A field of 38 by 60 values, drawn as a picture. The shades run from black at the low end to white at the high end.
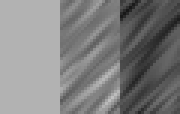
It is made of 1 by 3 panels. Panel 1,1: high, flat. Panel 1,2: middling, slanting up to the right. Panel 1,3: low, slanting up to the right.
